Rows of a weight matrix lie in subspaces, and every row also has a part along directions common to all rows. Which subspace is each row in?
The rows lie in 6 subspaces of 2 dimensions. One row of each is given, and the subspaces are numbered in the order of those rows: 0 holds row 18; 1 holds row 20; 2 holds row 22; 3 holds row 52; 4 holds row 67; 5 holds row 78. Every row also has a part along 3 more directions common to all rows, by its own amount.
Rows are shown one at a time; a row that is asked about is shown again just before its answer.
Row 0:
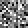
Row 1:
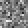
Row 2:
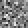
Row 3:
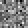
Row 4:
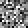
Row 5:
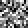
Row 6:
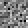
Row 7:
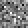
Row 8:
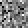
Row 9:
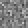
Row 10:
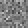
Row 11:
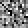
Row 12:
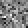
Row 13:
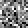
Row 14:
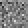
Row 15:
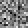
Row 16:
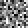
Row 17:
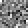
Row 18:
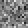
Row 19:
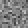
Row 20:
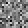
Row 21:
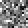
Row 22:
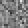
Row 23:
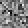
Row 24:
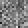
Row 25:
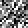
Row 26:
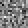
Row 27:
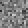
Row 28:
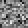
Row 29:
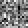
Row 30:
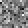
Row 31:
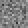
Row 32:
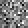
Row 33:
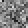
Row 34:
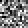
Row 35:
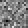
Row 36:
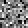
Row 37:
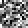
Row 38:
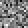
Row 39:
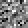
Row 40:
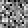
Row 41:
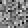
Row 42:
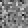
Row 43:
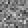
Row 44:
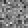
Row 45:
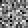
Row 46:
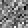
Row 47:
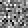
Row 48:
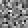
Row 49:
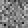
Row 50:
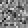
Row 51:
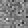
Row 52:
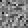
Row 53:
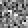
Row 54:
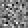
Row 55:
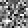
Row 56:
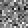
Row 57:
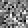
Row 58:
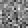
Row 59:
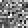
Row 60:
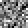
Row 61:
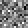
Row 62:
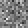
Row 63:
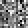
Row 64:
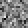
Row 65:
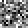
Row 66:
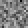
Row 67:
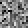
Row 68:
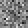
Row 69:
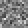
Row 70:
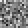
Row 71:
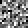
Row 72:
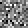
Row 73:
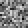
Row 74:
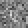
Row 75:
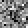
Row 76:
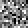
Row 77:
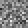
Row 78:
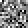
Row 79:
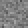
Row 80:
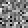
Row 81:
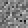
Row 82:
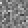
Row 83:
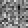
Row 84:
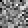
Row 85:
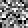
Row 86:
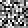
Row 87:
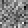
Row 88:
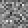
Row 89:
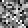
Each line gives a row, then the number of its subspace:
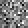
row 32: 2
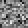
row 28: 1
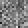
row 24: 0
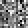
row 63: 2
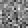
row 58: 0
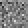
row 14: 4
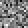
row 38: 2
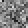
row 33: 5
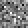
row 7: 3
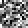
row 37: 1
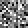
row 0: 0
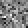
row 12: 5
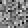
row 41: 2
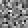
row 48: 3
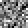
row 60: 4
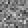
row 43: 5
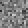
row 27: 3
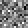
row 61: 0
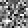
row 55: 4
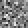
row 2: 3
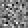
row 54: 3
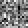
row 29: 0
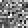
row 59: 2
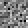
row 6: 5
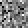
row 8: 4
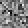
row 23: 4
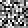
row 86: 3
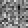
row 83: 0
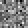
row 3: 2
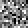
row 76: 3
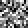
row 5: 2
